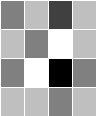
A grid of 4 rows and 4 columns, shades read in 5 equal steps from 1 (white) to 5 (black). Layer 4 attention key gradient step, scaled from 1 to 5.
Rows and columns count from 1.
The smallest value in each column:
2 1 1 2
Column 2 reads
2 3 1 2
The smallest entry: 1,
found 2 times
